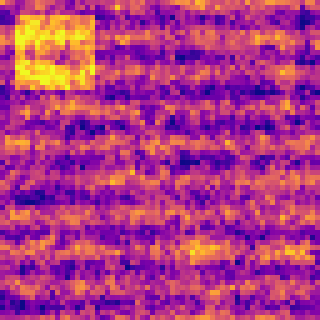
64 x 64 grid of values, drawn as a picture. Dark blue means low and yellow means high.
The halves do not mirror each other. Horizontal stripes repeat 9 times down the table. In the top left lies a patch that is higher than the rest. The grain runs across in streaks. The ninth with the highest average is the top left. Overall the values sit about 40% of the way up the scale.
